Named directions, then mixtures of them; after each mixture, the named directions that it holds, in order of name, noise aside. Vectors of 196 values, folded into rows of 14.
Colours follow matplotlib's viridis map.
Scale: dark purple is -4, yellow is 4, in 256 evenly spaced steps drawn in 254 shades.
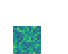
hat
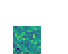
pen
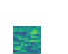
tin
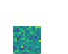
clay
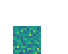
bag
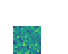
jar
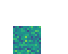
clay, jar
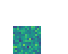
hat, jar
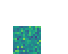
bag, clay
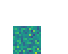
bag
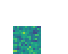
hat, tin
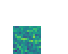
pen, tin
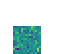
bag, jar, pen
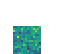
jar, pen, tin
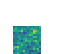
bag, jar, tin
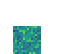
clay, hat
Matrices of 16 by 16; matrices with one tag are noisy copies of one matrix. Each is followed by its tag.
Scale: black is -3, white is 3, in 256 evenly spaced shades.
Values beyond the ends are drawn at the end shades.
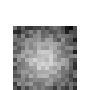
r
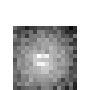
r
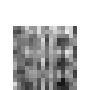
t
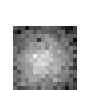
r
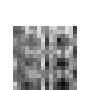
t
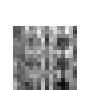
t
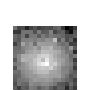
r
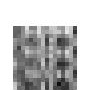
t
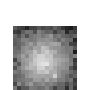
r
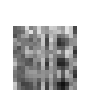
t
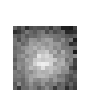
r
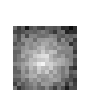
r
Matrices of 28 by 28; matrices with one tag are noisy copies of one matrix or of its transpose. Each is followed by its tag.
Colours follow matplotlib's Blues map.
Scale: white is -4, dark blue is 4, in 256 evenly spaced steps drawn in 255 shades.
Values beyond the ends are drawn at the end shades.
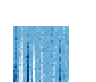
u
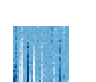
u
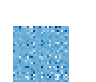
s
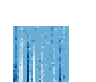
u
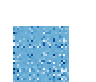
s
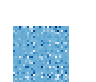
s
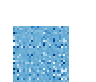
s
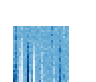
u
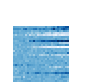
u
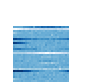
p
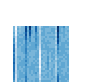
p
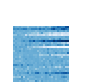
u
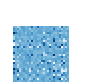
s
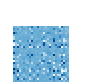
s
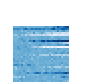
u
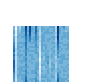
p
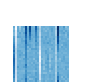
p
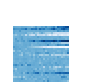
u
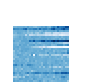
u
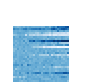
u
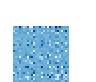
s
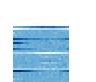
p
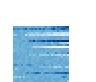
u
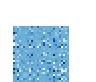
s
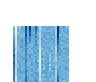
p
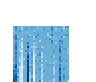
u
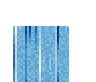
p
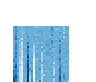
u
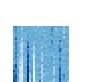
u
